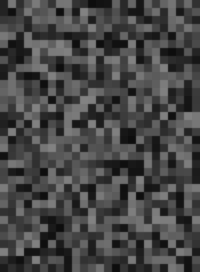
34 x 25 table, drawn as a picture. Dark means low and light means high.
Mirror symmetry: none. Slope: none. Odd rows or columns: none. Grain: fine. Histogram: flat. Average level on the scale: 30%. Stripes: none.
